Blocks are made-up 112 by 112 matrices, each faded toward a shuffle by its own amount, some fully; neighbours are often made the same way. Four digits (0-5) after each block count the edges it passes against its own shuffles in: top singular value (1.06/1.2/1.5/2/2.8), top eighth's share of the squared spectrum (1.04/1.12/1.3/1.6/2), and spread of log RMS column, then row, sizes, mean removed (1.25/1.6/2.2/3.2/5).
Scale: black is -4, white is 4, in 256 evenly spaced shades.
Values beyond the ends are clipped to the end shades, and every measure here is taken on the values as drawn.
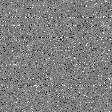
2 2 0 2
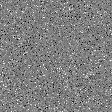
0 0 0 0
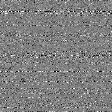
2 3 0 4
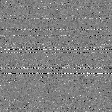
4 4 0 3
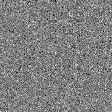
3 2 1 1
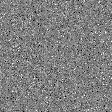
2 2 0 0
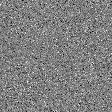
0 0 0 0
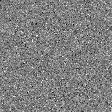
3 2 1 0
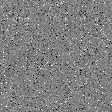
3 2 1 1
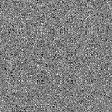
4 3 2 1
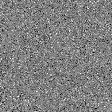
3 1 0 0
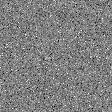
1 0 0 0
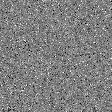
1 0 0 0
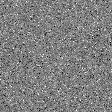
0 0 0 0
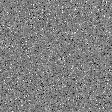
0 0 0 0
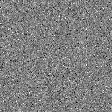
3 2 0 0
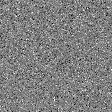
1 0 0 0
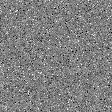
0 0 0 0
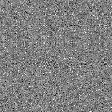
4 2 1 1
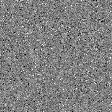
3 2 0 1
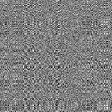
5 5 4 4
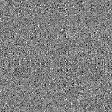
4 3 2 2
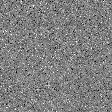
1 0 0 0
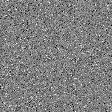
2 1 0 0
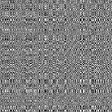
5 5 4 4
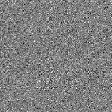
4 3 2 2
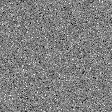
0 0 0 0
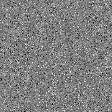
2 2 2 0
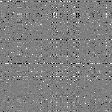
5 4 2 3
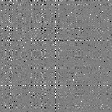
5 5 3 3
